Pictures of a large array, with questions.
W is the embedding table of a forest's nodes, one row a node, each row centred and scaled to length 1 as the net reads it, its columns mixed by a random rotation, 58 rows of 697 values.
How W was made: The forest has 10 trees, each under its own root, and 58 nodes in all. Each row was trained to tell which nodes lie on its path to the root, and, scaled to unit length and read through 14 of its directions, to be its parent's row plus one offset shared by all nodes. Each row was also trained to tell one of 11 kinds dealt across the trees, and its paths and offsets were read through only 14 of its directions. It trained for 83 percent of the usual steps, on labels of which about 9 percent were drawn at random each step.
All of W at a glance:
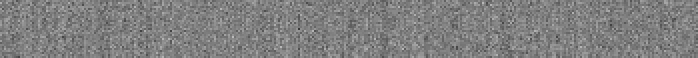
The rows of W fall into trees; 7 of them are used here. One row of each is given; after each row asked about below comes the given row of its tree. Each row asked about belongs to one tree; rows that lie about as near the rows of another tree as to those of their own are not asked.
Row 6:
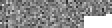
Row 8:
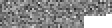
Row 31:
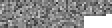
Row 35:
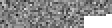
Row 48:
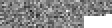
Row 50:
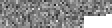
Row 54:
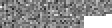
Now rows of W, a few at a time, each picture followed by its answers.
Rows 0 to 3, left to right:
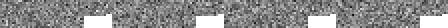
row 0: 35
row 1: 6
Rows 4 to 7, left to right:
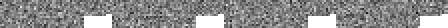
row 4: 35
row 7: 6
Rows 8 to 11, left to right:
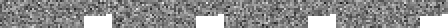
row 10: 48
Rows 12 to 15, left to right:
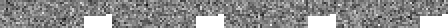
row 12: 35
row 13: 31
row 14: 8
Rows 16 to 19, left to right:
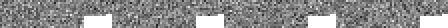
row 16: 48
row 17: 54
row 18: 8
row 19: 48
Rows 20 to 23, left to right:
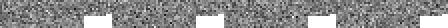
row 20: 8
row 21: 8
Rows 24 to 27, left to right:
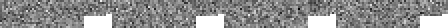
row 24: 8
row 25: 48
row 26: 35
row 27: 8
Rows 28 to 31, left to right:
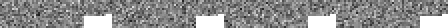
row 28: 8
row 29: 48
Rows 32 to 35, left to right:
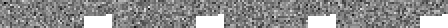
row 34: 48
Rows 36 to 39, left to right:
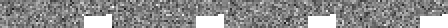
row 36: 54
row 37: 54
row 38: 35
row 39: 35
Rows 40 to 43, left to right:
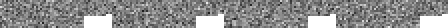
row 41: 48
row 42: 31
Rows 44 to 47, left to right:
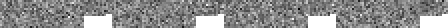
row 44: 35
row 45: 6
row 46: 54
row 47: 35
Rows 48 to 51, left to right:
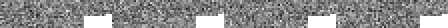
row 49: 8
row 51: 54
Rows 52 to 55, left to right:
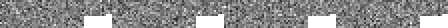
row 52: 8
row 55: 48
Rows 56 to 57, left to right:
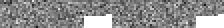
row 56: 35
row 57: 48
